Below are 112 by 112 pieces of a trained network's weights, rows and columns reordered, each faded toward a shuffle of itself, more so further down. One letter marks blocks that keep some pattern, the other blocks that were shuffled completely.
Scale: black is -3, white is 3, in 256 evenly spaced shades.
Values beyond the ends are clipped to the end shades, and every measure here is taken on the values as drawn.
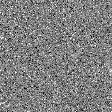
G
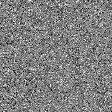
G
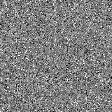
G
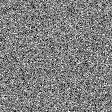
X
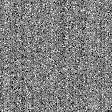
G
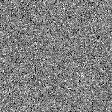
G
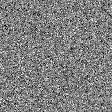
X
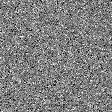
X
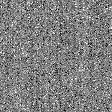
G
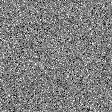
X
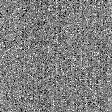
G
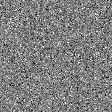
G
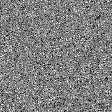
G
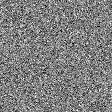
X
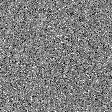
X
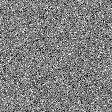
X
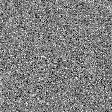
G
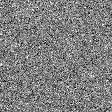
X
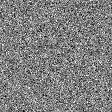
X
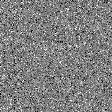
G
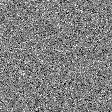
X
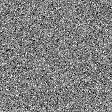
X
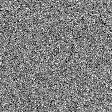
X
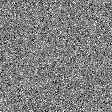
X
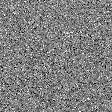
X
